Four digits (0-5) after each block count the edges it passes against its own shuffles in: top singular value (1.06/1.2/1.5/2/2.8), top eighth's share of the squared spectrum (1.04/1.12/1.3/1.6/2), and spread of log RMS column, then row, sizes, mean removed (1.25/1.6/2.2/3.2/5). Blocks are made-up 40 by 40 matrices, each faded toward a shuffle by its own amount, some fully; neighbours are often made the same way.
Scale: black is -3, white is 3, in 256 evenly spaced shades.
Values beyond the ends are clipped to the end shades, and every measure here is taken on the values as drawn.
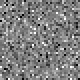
1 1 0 0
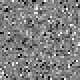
0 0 0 0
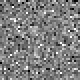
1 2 0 0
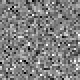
0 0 0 0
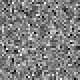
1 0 0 0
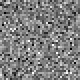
0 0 0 0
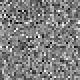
0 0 0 2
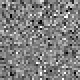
2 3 1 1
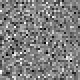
1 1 1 0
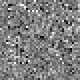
3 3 1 1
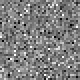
1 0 0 0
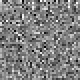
2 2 0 1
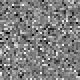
0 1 0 0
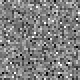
1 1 0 0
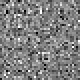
3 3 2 1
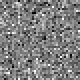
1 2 1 0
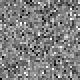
2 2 0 0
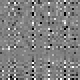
4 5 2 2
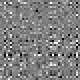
4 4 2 2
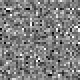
3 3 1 1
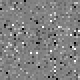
3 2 1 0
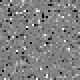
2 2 0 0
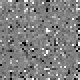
3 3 2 2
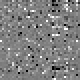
3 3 2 1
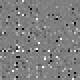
3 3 1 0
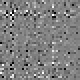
3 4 2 2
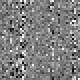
2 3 3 0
